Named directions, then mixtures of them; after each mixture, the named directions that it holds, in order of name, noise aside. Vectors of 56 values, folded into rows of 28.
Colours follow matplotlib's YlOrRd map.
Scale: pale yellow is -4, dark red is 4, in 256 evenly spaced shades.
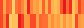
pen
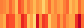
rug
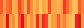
pen, rug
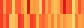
pen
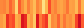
rug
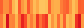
pen, rug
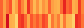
pen, rug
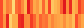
pen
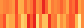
rug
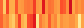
pen, rug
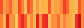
pen, rug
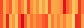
pen, rug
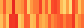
pen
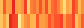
pen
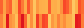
pen, rug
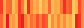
pen, rug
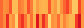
pen, rug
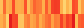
pen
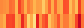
rug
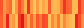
pen, rug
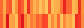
pen, rug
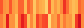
pen, rug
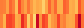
rug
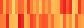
pen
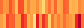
rug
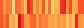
pen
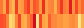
pen, rug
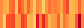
rug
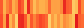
pen, rug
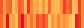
pen, rug
